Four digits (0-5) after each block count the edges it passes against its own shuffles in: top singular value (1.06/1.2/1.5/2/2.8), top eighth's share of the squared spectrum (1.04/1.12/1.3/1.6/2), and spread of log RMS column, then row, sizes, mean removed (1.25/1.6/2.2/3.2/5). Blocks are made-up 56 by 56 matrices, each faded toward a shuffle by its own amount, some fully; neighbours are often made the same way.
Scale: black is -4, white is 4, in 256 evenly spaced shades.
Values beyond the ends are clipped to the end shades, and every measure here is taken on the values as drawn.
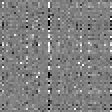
4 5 3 2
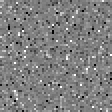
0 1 0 0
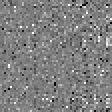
3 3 2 0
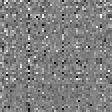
4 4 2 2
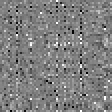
4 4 3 1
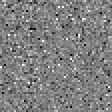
2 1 0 0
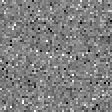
1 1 0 0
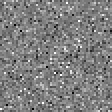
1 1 0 0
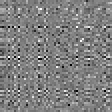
5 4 3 3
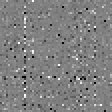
3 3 2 1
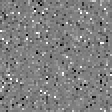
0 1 1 0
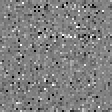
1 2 1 1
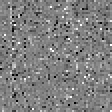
3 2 1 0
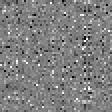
3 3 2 0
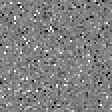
1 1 0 0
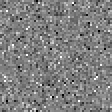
0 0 0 0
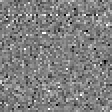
2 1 0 1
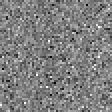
0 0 0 0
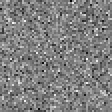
1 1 0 0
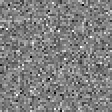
1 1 0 0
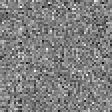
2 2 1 0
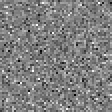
1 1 0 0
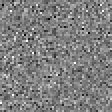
1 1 0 0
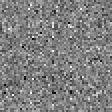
3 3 1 1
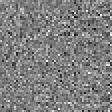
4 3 2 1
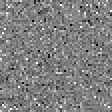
0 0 0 0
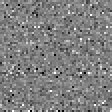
1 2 0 2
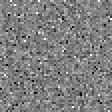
0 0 0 1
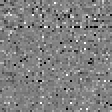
3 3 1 2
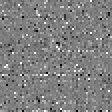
3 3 0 1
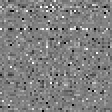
3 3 0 2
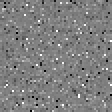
0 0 0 0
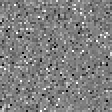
0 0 0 0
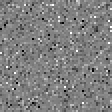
0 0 0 0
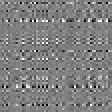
5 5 3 4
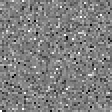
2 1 0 0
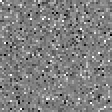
1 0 0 1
